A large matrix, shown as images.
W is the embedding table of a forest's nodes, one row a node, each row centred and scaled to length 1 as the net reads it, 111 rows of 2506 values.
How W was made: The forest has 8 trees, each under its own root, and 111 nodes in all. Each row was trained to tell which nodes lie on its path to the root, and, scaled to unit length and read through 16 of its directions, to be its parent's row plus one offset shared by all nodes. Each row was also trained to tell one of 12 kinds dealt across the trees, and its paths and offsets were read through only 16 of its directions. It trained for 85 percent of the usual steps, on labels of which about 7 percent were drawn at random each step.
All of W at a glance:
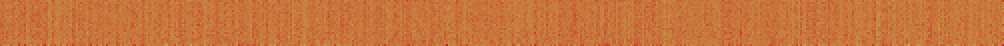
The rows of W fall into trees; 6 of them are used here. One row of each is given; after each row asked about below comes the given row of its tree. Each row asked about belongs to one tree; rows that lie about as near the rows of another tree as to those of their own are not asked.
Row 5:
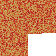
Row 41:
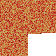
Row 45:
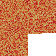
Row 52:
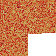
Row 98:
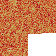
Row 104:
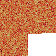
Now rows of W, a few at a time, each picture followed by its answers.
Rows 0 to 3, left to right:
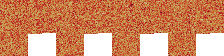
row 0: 5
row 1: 98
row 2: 52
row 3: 41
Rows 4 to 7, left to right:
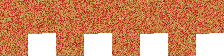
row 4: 104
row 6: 104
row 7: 98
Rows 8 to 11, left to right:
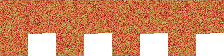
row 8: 5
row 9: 98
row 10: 41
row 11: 52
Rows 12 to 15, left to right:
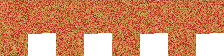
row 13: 45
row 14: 5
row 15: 5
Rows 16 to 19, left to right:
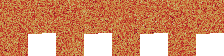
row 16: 104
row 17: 52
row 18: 104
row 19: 45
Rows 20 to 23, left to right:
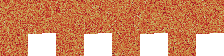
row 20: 5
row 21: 45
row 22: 41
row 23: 5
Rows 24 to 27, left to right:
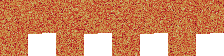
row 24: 104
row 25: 104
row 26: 104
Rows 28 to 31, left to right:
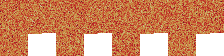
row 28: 5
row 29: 5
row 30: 45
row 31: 52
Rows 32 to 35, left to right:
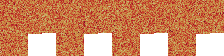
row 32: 41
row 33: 5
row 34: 5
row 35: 98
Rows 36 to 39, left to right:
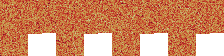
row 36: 98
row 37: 52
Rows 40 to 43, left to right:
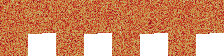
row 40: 52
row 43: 41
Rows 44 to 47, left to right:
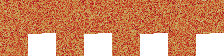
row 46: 5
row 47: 98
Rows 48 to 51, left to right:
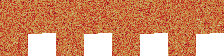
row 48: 104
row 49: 5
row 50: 104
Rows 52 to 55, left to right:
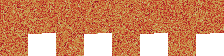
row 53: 98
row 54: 41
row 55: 52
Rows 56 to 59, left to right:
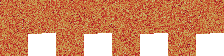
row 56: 104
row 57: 5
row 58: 5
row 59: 104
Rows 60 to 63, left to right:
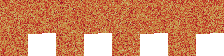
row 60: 5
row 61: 98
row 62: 98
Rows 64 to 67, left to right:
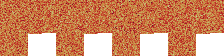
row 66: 104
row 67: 41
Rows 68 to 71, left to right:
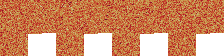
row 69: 104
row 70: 104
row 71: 104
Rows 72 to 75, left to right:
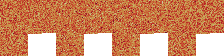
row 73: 45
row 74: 98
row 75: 45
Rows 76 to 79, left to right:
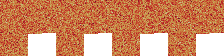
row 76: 98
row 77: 5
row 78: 5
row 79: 98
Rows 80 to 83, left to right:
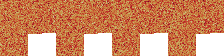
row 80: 5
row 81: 104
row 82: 5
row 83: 5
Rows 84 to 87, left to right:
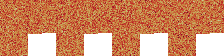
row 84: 5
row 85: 98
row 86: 52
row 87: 104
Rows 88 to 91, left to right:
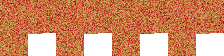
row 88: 5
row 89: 52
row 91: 45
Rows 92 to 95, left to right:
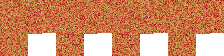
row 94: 104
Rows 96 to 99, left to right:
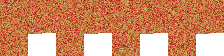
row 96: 98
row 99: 104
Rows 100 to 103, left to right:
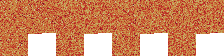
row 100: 41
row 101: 45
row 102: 104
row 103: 45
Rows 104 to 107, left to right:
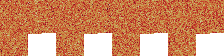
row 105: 52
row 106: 104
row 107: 98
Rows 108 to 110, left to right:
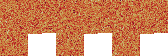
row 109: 104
